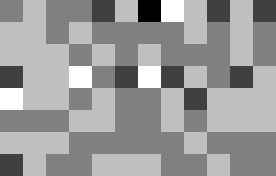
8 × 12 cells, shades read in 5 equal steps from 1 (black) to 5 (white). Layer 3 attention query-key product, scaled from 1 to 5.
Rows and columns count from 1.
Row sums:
37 41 42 40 44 42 40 40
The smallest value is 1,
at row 1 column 7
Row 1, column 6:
4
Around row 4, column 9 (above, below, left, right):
3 2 2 3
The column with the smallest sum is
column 6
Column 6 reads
4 3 3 2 3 3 3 4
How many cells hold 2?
9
